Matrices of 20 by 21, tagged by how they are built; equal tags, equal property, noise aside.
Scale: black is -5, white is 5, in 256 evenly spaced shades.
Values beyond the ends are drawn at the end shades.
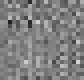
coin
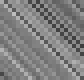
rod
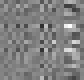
coin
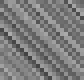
rod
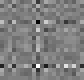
coin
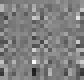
coin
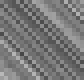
rod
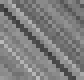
rod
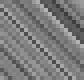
rod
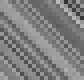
rod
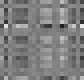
coin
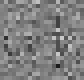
coin
